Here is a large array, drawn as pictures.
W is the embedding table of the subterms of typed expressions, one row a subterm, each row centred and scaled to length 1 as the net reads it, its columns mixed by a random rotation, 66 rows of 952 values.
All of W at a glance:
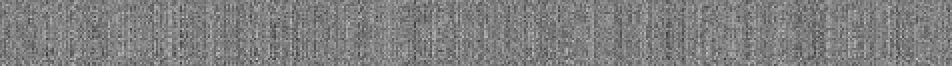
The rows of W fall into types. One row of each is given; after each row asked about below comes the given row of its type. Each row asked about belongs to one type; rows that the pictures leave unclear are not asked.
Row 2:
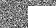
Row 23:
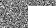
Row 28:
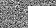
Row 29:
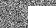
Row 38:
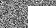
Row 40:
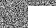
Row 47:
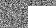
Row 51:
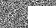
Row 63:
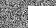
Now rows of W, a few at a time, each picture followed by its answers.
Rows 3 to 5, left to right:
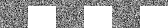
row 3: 40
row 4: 63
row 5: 2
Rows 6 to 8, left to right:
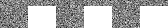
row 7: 29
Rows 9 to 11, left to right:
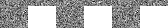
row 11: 63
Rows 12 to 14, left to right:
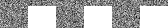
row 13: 29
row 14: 40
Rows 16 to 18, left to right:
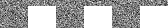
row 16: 2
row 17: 51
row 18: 23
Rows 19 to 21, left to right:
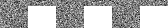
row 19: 51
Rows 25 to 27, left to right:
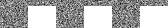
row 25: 40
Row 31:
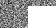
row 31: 47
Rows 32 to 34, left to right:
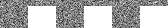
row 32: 38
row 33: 51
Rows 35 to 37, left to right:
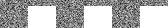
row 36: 47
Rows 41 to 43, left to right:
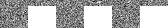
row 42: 51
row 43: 47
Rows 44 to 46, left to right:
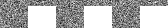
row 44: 51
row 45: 29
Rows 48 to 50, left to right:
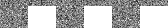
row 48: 47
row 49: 63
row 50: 63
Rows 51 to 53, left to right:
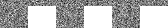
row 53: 38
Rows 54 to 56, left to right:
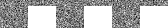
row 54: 40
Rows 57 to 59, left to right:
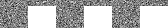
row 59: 28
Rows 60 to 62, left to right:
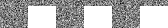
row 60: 40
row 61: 63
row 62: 47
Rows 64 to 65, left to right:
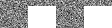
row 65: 2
